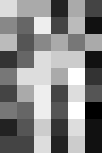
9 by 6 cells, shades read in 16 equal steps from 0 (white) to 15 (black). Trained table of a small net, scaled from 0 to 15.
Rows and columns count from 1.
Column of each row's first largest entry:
4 6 2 6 6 1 6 6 6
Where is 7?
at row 2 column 1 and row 3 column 3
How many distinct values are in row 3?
5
